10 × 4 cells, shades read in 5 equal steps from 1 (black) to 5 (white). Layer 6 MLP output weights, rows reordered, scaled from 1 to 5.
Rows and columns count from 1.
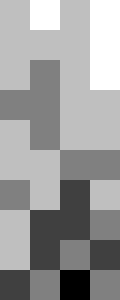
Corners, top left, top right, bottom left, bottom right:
4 5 2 3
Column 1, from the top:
4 4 4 3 4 4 3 4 4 2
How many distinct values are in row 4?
2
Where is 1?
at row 10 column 3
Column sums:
36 33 31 38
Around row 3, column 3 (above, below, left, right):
4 4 3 5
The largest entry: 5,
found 4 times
